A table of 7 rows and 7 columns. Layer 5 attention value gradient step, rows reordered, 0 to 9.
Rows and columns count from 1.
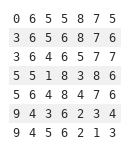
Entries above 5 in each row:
3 5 4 3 4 2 2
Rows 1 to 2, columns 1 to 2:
0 6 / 3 6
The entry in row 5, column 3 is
4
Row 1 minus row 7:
-9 2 0 -1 6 6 2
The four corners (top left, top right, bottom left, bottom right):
0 5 9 3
